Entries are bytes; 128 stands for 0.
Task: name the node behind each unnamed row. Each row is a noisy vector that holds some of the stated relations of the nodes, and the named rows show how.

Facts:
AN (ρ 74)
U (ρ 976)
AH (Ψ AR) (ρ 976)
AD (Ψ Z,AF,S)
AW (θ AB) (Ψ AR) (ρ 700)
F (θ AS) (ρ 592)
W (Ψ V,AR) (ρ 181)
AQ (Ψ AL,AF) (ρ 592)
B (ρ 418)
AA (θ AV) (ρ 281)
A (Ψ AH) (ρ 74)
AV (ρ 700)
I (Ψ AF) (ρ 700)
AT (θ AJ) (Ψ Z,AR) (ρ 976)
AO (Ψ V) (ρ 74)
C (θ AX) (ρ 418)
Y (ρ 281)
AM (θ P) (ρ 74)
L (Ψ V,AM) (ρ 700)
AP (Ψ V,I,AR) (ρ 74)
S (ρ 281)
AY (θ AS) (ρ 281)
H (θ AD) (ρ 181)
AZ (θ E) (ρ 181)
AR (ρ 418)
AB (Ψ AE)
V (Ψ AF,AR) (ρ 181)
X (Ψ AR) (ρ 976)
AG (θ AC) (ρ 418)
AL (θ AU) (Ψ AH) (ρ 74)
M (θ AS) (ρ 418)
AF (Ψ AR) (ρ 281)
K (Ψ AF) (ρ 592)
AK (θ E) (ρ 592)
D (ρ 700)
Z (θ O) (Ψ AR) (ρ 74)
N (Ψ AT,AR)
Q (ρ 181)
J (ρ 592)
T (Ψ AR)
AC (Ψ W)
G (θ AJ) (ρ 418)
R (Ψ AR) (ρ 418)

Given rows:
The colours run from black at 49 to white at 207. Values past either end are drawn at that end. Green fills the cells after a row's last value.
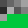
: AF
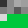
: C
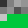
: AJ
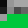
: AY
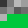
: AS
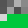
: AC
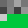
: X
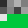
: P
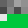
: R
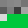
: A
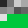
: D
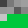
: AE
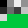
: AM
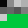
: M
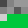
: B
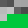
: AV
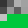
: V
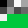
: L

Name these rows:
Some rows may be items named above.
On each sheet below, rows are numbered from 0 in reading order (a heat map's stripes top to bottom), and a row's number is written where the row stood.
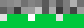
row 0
A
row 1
E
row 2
AP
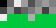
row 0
L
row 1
U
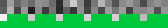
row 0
AK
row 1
AQ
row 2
AT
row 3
AO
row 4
AB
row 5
AN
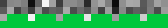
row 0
J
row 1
L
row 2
J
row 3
P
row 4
AY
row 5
Z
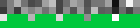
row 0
AP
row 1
AR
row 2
W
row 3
AA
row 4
AW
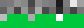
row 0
AH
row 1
J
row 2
AW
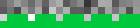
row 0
AL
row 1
AZ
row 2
AD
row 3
V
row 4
Q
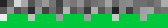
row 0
I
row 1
K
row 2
Y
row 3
S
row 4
AQ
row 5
H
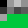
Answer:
F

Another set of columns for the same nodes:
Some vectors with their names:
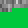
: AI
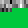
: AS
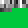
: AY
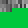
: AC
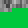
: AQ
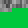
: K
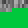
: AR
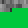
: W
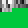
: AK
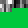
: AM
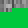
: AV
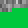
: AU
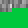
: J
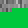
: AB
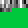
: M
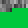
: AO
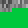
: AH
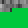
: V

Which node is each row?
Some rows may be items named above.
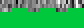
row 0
AW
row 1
AN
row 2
F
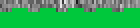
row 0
AB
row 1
I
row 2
E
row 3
AN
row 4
Y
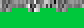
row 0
AF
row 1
S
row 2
AF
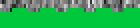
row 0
L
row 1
Q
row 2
AE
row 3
E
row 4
A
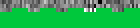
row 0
X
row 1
AD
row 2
AN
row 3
AT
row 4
AC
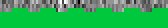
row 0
AR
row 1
H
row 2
AZ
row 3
AB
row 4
AA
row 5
AP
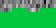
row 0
U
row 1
AW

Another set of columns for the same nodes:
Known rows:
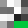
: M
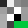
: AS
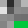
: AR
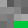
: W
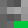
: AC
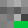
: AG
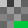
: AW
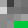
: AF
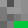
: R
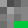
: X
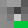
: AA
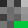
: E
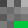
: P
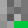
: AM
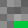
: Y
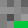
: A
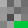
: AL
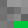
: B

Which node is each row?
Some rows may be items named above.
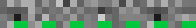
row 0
AE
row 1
AM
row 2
AW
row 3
AZ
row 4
L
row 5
AE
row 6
Q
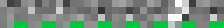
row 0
AH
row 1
S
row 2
AF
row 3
AK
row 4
H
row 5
Y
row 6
F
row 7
AZ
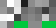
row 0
AY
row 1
AA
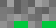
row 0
J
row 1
AN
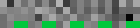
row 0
I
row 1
AP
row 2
AT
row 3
U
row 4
AB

